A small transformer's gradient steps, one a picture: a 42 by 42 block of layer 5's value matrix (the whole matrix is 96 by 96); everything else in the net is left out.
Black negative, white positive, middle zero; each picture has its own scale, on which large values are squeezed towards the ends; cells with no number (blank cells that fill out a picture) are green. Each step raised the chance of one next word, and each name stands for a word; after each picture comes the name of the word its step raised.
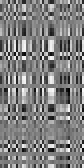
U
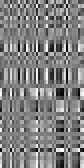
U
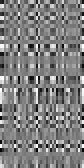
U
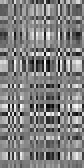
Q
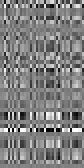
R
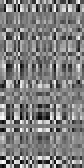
R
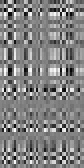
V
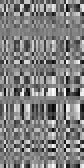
U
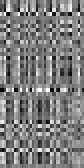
V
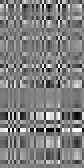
R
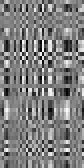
U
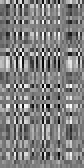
Q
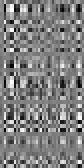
R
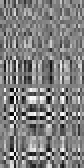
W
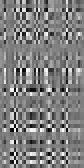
V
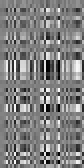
W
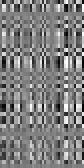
Q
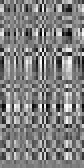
Q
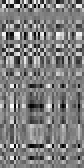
Q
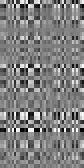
R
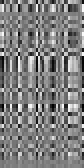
Q
